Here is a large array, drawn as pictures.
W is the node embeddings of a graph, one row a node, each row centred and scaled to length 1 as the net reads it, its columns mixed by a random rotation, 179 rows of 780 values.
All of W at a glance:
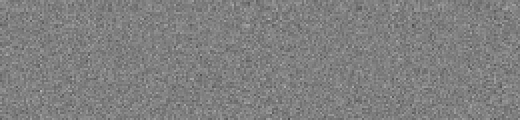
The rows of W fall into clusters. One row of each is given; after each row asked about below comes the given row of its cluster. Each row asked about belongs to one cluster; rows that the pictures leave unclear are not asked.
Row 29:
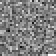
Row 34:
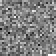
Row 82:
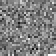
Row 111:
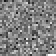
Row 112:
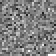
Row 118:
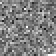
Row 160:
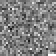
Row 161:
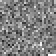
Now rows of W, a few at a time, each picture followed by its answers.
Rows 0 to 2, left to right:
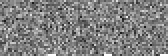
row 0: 118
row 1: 160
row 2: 34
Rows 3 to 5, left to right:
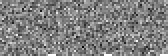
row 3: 118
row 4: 160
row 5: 82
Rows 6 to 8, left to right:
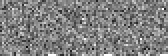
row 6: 160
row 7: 82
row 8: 82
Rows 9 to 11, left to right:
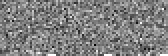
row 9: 111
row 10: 34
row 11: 82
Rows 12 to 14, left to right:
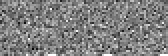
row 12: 82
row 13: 111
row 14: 111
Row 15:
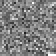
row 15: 160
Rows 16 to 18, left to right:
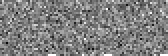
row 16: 111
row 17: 82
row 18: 161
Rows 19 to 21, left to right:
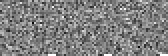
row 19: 29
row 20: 34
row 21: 160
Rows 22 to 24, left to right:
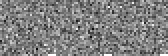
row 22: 118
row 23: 29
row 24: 29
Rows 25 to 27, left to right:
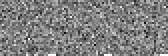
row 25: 82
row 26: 34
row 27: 29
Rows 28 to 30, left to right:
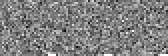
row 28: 160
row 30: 111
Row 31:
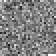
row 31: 161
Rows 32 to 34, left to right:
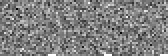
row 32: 112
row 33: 160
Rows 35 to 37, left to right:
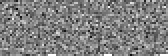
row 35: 112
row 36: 29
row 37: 29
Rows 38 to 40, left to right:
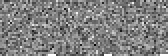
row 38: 111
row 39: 34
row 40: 29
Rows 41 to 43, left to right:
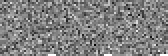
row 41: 111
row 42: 34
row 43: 112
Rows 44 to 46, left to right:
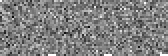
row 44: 161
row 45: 34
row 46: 160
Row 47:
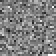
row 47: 29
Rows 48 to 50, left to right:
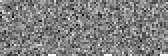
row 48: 161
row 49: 112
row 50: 160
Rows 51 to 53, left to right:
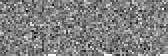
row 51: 29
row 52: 160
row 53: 82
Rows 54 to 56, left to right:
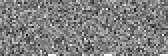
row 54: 34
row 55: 82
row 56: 118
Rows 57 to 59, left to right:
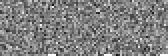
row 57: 29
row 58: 34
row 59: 82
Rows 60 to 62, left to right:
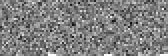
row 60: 160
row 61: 161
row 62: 82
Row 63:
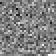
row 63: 112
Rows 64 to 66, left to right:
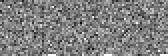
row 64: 29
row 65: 82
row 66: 112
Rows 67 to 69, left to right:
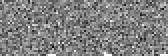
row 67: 111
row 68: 160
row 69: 34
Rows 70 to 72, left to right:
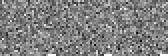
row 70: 111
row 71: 34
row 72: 160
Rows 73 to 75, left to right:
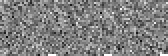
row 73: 161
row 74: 161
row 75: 160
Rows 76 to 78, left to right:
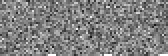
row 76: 111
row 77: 29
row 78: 118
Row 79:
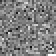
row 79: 111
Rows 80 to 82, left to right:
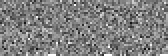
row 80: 82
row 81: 34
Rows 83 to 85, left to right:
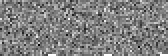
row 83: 34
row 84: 112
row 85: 160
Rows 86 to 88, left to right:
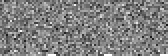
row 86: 111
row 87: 34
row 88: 112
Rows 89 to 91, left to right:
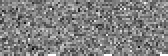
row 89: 82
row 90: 118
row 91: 160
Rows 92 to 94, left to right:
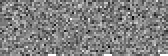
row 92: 112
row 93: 111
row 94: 112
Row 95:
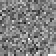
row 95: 82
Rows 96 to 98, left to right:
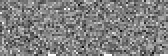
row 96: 160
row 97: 160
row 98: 29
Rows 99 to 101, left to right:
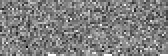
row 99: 160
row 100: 111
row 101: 118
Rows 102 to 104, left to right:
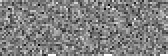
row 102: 34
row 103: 29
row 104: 161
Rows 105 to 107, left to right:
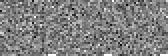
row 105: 29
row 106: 112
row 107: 161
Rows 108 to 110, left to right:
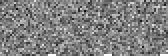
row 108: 112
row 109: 118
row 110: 29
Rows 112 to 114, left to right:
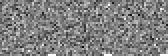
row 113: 160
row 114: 112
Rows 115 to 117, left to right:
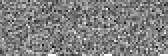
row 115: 111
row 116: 82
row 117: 118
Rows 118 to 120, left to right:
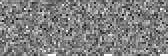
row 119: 112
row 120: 112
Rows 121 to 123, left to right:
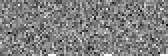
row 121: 34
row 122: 82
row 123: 112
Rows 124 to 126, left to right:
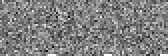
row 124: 111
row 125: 161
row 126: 160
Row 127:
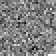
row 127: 82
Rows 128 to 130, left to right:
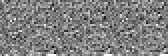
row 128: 111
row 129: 111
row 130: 111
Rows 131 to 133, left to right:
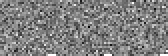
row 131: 118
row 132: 34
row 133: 29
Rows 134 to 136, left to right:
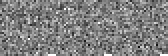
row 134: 82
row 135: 160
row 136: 160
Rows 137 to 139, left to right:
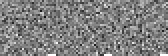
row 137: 118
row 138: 34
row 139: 160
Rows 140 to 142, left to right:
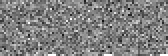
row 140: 82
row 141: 111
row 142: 112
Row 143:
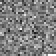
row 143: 29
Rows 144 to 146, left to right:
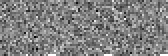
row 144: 82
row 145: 118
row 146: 161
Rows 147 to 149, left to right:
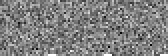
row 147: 82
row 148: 111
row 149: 34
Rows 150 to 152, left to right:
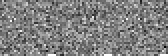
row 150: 111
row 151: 82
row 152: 111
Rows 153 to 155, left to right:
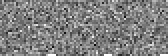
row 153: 111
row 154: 34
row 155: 161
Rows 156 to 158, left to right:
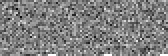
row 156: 112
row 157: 112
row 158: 82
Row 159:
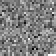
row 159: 82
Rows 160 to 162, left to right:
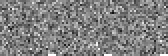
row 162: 29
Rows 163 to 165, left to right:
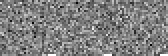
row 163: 29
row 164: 118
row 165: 34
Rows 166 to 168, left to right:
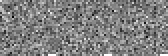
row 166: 161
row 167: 82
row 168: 29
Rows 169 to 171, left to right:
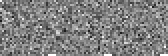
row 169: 161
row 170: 29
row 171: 34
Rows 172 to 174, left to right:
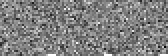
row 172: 118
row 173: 160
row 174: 111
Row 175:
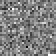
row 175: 160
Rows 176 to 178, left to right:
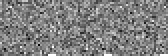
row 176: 34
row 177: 160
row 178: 29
